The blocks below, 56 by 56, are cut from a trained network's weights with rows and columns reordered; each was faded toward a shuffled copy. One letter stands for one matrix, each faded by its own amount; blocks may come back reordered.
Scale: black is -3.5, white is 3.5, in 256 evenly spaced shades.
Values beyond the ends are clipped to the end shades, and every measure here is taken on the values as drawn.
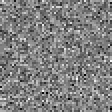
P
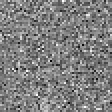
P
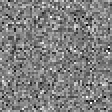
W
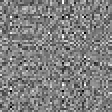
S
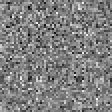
W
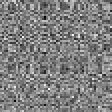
S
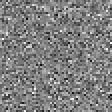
W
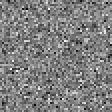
P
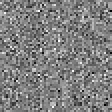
W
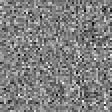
W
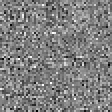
W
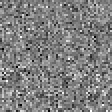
W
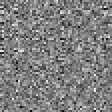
W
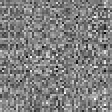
S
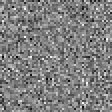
W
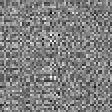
S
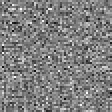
W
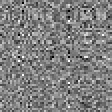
S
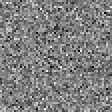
P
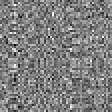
S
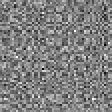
S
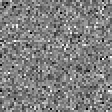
P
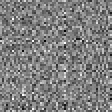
S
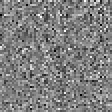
W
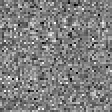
P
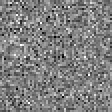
P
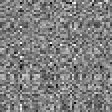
S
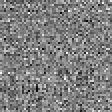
W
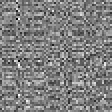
S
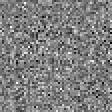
W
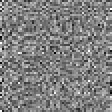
S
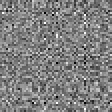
S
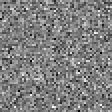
P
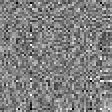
S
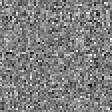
W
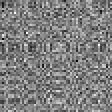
S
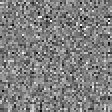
W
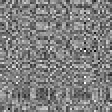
S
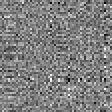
S
